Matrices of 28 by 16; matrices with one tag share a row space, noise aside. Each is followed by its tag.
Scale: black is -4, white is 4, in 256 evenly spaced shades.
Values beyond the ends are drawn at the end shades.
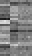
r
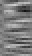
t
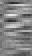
t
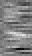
t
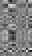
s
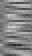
t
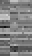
r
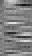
t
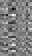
s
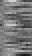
t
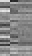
r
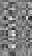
s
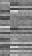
r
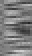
t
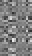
s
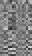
s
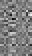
s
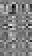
s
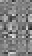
s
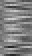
t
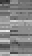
r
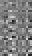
s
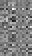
s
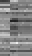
r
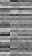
r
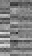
r
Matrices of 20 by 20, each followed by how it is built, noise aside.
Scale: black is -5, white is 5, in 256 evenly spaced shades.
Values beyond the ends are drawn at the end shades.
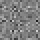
low rank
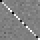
diagonal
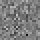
low rank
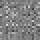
low rank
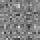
low rank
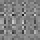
low rank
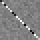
diagonal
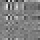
low rank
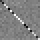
diagonal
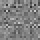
low rank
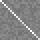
diagonal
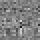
low rank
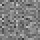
low rank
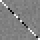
diagonal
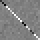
diagonal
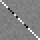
diagonal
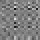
low rank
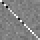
diagonal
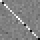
diagonal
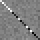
diagonal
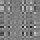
low rank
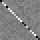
diagonal
